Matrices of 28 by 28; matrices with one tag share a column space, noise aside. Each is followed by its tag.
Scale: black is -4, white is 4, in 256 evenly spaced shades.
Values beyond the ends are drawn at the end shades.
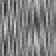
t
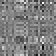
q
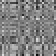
q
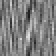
t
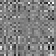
q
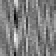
t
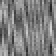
t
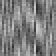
t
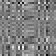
q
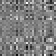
q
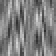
t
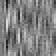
t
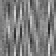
t
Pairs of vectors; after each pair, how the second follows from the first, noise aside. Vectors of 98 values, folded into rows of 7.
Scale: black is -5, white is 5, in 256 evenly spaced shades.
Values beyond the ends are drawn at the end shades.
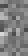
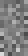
shuffled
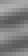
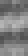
wrapped around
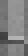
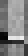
scaled up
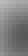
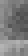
wrapped around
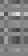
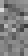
shuffled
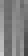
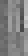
wrapped around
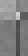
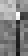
scaled up
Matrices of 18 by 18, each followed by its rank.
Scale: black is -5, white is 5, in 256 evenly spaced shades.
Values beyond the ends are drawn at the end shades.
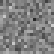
full rank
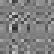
two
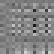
two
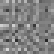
three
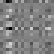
two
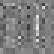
three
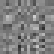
three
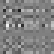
two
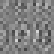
three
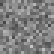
full rank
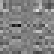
three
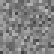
full rank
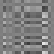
one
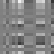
one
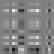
one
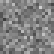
full rank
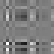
one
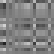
one
